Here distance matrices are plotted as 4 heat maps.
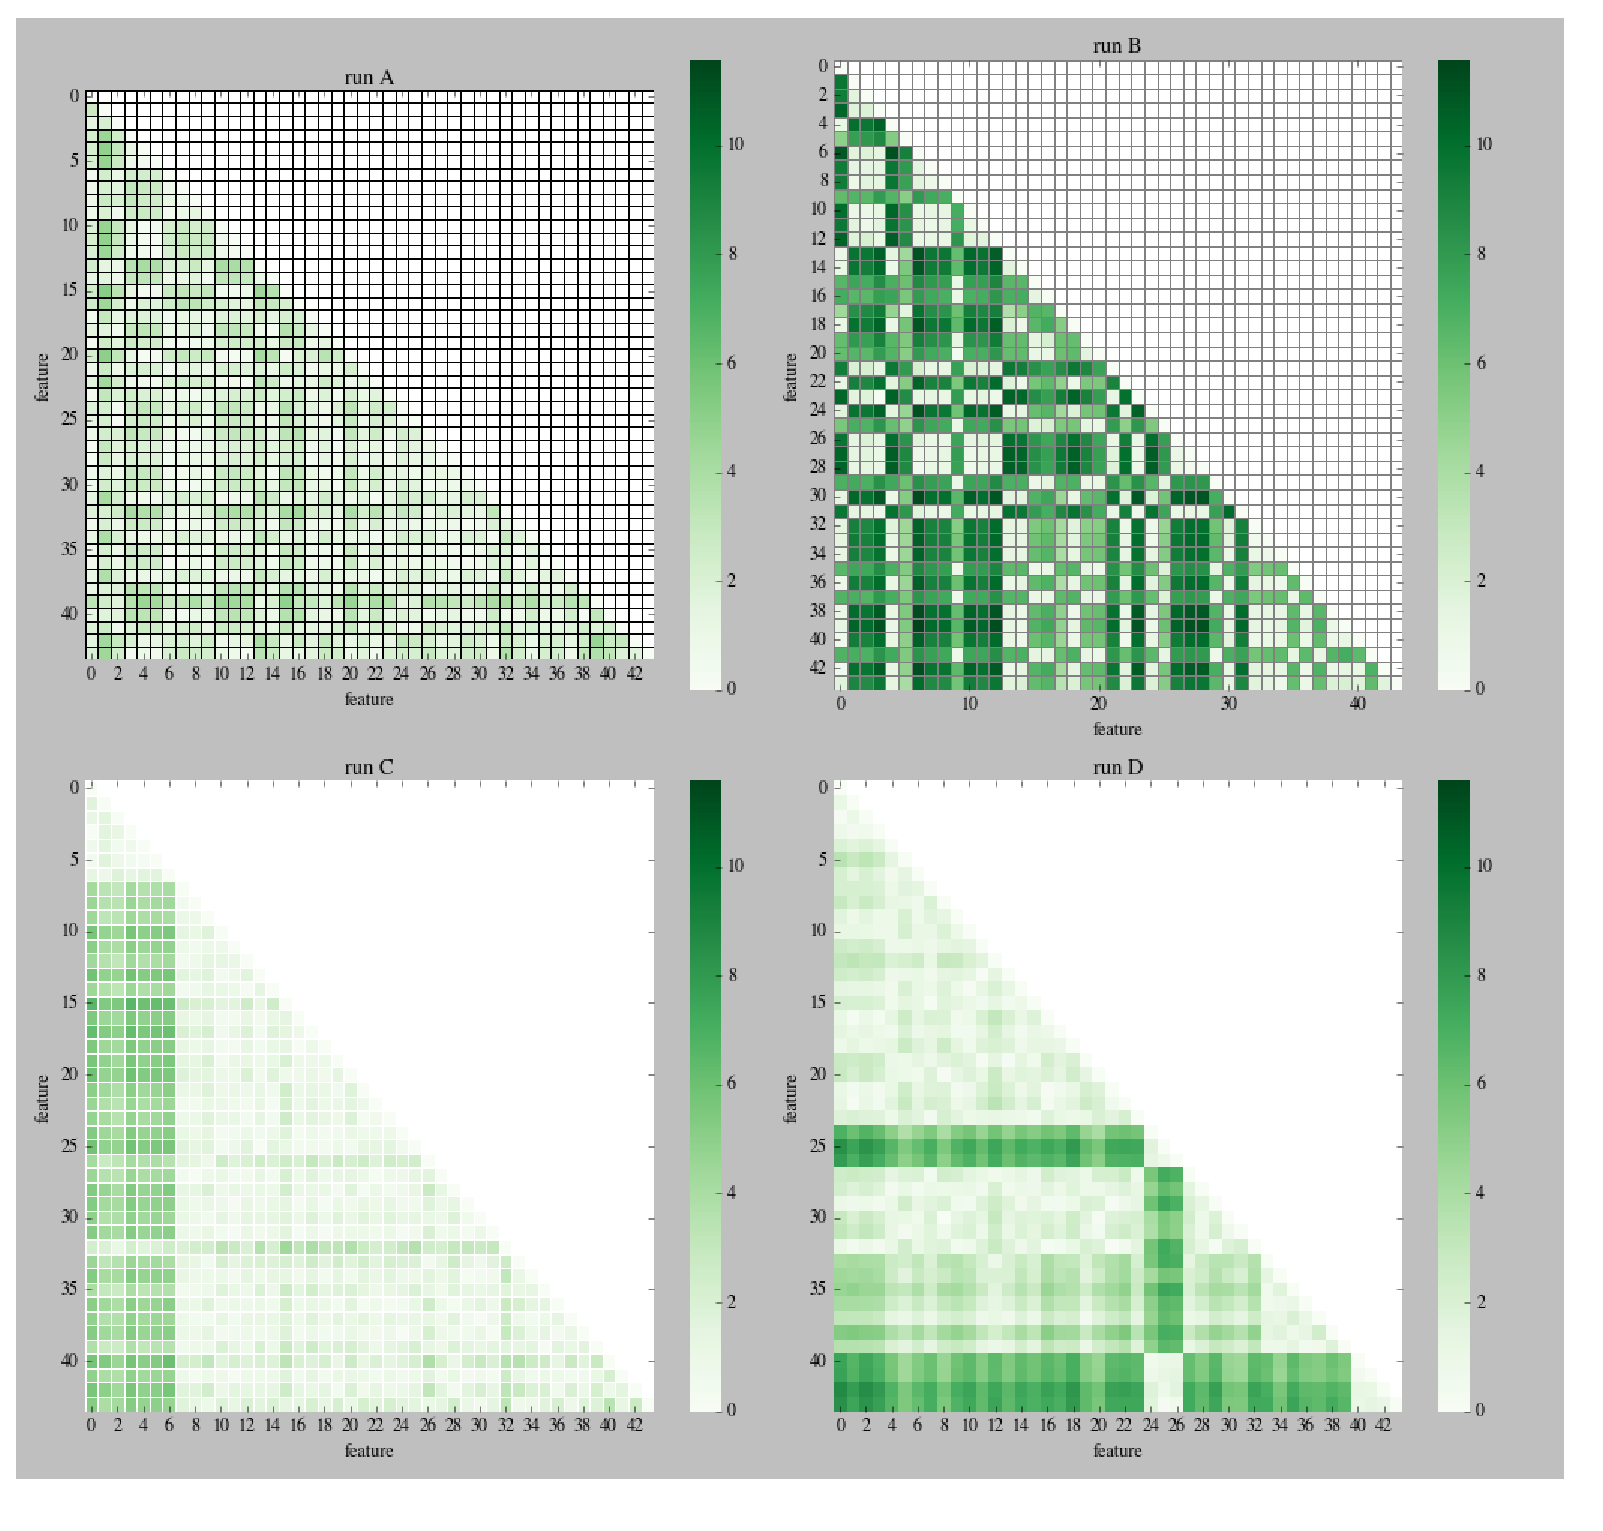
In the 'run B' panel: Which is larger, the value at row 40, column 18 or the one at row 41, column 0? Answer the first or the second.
the second
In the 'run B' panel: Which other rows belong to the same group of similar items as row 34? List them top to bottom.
0, 4, 13, 14, 18, 22, 24, 30, 32, 33, 36, 38, 39, 40, 42, 43
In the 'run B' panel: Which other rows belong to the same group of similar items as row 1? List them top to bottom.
2, 3, 6, 7, 8, 10, 11, 12, 21, 23, 26, 27, 28, 31
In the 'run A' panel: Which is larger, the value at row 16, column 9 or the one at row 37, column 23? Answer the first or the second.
the first
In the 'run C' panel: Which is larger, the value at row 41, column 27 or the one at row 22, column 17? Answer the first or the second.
the second
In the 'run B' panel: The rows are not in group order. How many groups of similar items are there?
4
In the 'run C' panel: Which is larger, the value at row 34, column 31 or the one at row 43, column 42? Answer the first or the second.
the second
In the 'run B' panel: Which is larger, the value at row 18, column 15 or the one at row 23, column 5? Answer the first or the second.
the second
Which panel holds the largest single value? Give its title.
run B
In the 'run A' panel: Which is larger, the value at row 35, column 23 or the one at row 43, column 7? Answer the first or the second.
the second
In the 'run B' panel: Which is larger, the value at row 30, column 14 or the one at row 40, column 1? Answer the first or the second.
the second
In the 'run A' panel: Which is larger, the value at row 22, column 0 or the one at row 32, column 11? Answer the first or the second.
the second
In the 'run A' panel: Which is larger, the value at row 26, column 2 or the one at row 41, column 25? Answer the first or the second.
the first
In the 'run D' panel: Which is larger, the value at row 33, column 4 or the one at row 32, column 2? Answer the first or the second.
the first
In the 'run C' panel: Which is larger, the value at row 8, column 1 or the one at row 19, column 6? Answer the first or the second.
the second
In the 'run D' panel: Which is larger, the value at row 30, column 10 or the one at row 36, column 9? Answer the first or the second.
the second
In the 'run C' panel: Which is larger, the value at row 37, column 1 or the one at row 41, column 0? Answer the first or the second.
the second
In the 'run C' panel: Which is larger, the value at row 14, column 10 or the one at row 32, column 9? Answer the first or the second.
the second
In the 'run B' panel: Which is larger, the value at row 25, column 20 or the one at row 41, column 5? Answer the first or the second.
the second
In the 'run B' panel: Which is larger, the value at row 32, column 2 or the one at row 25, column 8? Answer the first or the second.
the first
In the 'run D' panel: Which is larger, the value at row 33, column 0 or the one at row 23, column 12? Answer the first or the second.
the first
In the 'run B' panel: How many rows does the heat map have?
44
